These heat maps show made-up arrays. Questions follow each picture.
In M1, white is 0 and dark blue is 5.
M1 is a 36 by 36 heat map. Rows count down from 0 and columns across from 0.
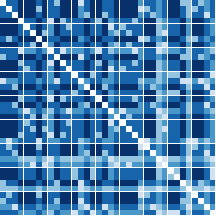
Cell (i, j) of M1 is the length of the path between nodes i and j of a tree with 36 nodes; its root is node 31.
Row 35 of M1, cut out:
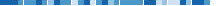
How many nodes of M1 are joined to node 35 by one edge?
5
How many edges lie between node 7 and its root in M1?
3
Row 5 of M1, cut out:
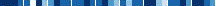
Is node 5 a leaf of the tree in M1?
yes
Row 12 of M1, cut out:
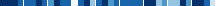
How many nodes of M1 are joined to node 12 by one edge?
1
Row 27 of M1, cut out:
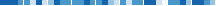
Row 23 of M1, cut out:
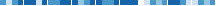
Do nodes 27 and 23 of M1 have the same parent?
no
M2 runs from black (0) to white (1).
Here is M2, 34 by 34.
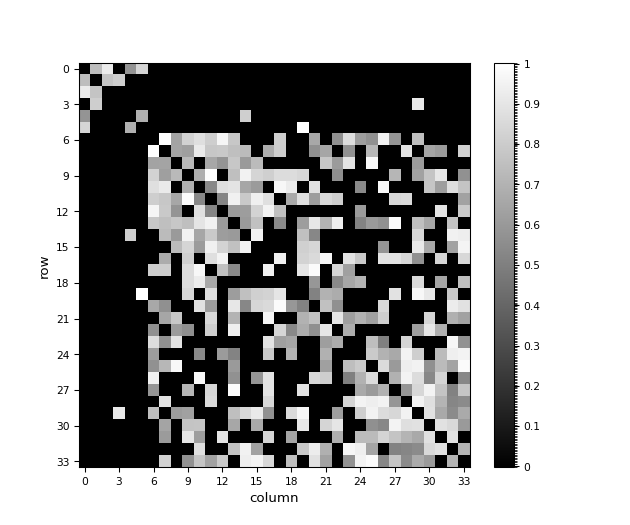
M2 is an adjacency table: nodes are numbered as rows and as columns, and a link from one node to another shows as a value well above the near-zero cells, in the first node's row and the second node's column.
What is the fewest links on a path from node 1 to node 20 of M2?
4
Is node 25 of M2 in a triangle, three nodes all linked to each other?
yes
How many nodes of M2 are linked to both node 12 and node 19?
6
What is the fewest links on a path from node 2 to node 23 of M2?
5
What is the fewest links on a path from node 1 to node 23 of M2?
4
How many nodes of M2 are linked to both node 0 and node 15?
0
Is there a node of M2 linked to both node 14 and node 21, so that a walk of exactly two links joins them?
yes
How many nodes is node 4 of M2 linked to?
3
